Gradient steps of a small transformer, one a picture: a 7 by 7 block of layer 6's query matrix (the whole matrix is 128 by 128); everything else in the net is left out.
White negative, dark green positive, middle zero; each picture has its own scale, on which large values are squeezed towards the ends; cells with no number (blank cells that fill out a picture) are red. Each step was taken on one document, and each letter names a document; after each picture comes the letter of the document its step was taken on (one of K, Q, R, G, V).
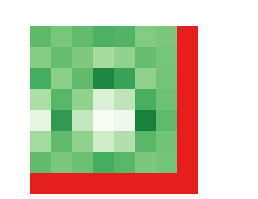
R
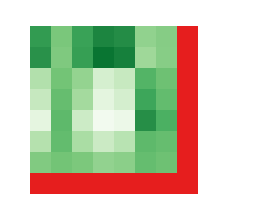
R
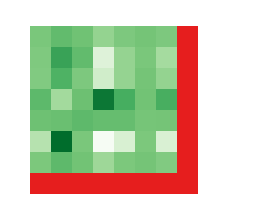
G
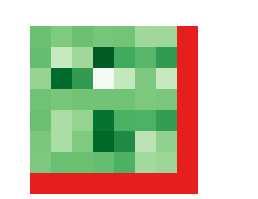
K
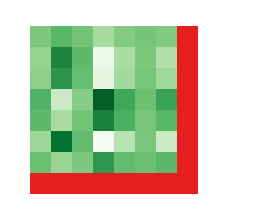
G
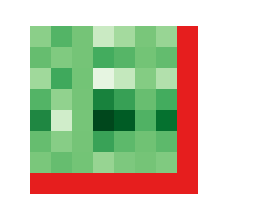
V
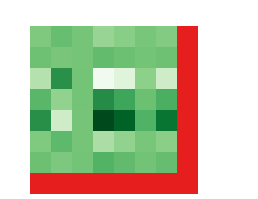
V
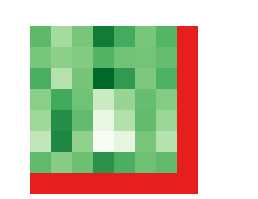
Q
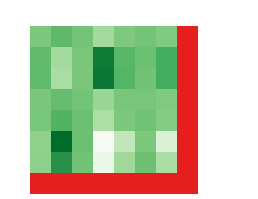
G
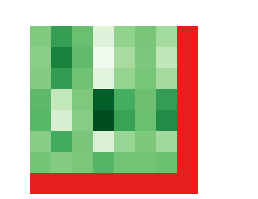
G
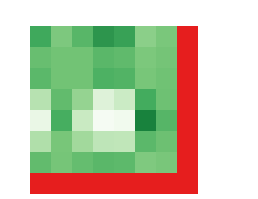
R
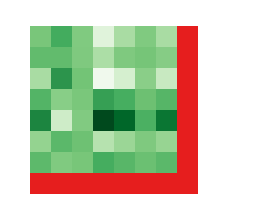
V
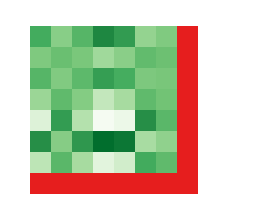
R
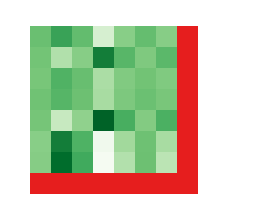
K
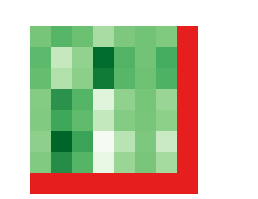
K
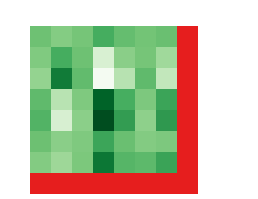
G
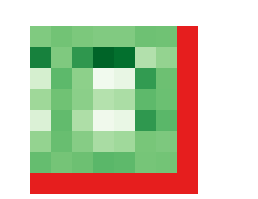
R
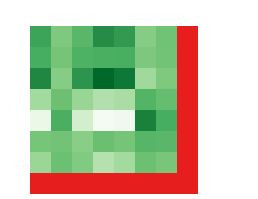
R
